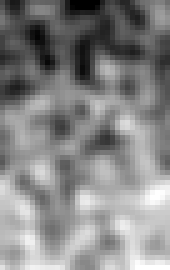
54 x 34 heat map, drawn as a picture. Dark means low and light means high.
Grain: blotchy. Lone odd cells: none. Ninth with the highest average: bottom right. Slope: up to the bottom.
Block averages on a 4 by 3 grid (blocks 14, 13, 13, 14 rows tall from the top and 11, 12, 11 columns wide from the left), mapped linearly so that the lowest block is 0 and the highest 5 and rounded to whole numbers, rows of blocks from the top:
0 0 1 | 2 2 2 | 3 3 4 | 4 4 5
